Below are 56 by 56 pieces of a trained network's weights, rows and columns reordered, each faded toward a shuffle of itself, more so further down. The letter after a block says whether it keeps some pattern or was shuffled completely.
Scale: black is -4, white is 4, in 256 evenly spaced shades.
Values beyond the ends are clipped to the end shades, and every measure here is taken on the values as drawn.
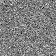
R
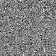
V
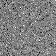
R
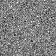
R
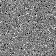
R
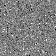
R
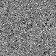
V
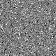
R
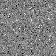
V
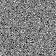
R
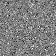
R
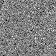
R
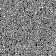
R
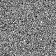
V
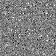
V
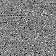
V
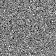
V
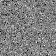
V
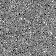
R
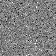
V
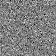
R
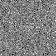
V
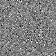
V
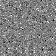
V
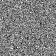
R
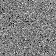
V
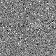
V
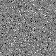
R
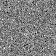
R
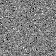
V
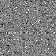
V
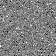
R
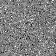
R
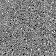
R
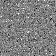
V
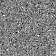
R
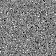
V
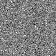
R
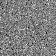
R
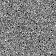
R
